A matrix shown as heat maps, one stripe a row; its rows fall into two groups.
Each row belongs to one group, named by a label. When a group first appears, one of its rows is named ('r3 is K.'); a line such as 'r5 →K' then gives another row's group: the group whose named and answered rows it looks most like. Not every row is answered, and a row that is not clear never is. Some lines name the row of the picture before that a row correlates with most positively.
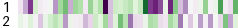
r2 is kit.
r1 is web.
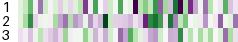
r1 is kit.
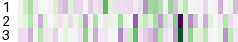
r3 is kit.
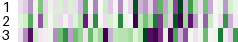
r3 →web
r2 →kit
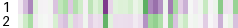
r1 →web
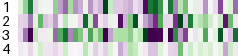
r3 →web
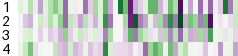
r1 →kit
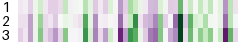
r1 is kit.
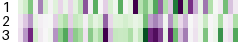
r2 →web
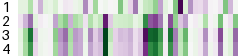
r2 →web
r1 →kit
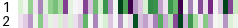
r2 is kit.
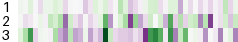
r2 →kit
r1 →kit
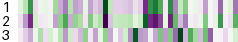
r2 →web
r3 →kit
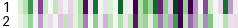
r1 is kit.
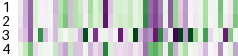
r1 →web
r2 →web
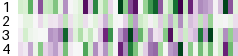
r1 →kit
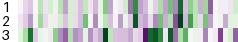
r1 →kit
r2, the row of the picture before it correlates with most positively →4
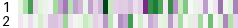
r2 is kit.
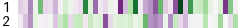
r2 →web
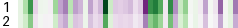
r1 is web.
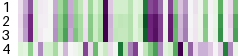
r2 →web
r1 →web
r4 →kit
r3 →web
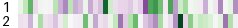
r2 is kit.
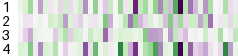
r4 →kit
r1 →kit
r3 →web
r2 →kit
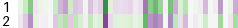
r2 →web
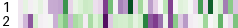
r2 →web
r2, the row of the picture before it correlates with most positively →2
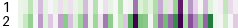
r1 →kit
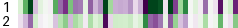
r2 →web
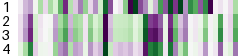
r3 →web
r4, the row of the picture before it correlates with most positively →1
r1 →kit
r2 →web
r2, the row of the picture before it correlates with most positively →2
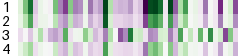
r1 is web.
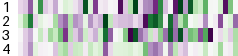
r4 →web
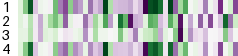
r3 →kit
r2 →kit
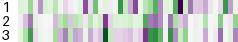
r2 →web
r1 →kit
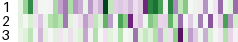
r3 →kit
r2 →kit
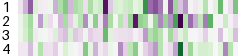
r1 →web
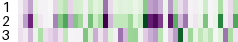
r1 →web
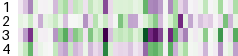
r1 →web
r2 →kit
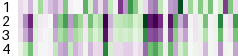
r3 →web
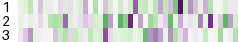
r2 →kit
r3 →web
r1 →kit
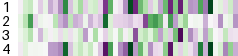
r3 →kit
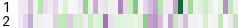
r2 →web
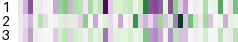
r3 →web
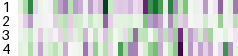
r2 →web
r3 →kit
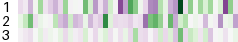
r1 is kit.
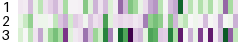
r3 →kit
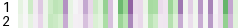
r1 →kit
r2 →kit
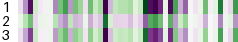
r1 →web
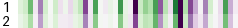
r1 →kit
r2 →kit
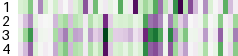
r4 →web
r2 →web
